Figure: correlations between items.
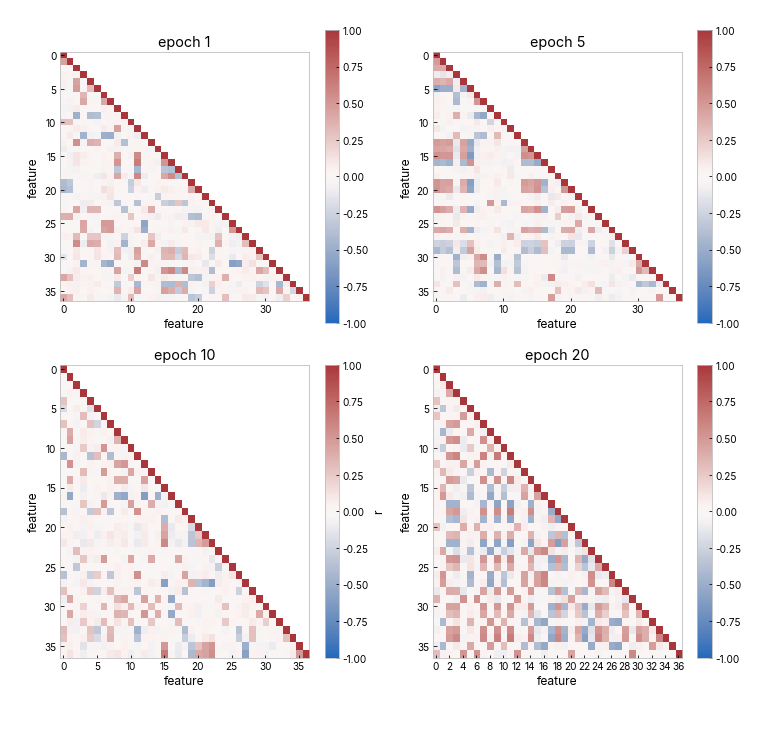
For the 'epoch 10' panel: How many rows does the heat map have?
37
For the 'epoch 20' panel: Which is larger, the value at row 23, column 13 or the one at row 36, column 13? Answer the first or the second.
the first
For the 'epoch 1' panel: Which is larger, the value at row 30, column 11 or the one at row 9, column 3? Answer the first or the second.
the first
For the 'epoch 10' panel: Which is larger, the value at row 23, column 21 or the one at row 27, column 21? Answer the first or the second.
the first
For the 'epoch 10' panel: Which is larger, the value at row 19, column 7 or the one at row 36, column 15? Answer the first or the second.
the second
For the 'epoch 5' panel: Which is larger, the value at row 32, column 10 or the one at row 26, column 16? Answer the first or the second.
the first
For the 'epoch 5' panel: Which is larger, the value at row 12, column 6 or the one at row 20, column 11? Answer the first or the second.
the second
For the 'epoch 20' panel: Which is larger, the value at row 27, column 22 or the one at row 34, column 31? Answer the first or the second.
the second
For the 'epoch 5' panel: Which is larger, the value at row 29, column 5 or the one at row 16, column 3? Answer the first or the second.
the first
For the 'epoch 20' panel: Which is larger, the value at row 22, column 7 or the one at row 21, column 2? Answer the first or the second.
the second
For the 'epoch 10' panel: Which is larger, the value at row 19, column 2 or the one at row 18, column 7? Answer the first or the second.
the first
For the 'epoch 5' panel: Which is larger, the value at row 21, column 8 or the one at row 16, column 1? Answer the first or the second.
the first
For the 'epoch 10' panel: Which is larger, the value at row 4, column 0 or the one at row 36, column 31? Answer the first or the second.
the first
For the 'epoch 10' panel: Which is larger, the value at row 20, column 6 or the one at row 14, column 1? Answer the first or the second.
the second
